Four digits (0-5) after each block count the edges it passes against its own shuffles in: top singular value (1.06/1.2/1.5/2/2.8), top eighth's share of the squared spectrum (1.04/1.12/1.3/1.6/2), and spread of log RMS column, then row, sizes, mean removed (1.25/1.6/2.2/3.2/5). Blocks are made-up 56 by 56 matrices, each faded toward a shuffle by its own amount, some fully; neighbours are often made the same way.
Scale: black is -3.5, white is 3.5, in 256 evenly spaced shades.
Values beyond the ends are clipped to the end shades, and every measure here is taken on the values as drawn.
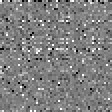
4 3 1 2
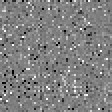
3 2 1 1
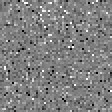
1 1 0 0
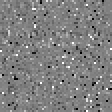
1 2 0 0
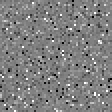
0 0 0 0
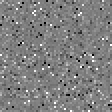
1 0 0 0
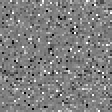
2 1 0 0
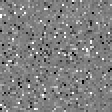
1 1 0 0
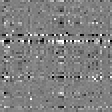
4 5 2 3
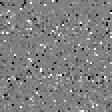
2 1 0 0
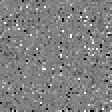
2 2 1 0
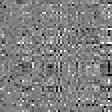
4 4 3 3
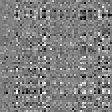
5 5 3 3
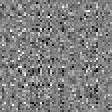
4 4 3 2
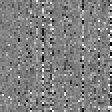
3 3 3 0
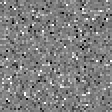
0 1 0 0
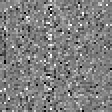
1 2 2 0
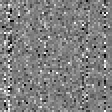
2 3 3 0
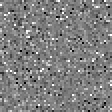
0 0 0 0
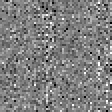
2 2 3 0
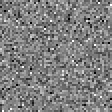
0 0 0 0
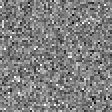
1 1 0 0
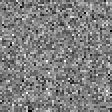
0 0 0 0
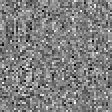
3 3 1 1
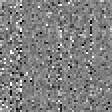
2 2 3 0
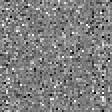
1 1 2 0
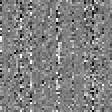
2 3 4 0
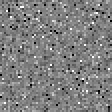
0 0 0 0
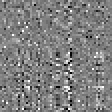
4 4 3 2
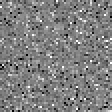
2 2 1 0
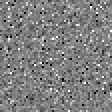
2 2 1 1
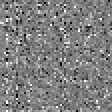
3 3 2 0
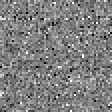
1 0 0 1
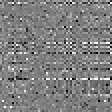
5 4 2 3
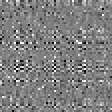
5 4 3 3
